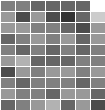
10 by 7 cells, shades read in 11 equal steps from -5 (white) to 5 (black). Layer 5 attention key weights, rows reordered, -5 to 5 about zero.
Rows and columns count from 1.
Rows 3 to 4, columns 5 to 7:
1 2 -1 / -1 1 -1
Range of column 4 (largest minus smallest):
4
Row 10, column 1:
1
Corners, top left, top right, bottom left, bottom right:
0 -5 1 2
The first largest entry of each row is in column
3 5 6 1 2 3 1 2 4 7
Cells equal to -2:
2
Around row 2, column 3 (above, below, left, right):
1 0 2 2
